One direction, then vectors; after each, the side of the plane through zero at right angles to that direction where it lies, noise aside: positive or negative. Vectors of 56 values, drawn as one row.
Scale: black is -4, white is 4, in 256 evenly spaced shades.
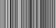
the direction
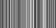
negative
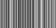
negative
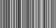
negative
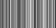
negative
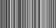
negative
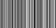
negative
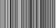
positive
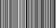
positive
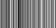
negative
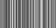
negative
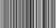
positive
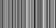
negative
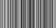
positive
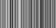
positive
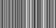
negative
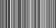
negative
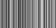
negative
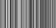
positive
